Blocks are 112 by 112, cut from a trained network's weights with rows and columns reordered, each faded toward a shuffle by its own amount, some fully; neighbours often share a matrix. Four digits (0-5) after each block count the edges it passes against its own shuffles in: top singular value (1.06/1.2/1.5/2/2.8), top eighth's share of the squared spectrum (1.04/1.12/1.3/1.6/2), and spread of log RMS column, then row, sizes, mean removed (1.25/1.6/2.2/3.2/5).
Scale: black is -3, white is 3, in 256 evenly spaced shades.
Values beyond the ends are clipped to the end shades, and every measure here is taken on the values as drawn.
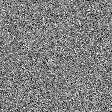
1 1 0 0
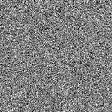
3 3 1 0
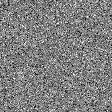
0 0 0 0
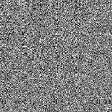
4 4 3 2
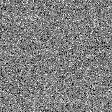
0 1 1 0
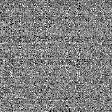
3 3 3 1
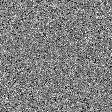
0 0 0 0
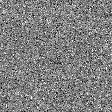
0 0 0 0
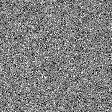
0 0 0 0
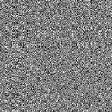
4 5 3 3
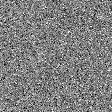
0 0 0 0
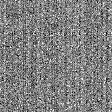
3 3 1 2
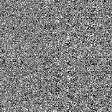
3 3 3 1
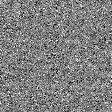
1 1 1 0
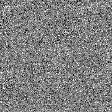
2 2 2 0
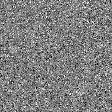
2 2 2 0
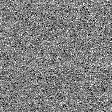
1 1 1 0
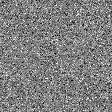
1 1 0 0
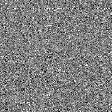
3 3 2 3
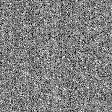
1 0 0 0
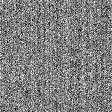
3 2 0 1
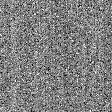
2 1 0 0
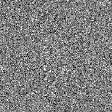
3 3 1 2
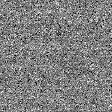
2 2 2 0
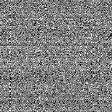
3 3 3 1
